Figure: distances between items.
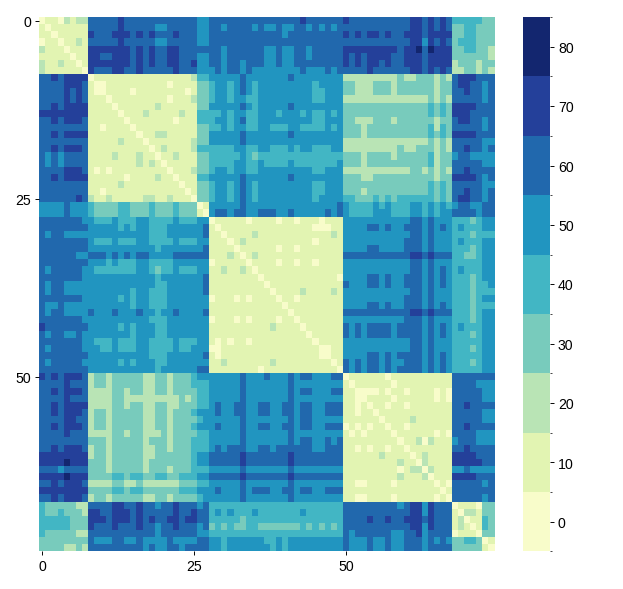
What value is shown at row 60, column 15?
30
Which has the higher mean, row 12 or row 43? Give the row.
43
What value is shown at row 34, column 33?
10
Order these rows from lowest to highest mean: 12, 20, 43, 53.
20, 53, 12, 43
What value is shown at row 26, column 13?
40
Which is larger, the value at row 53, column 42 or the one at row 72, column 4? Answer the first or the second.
the first
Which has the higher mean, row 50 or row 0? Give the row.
0
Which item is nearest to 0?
3
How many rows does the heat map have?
75
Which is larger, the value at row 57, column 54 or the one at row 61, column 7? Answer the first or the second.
the second
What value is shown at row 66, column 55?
10
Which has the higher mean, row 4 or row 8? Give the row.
4
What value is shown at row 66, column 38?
50
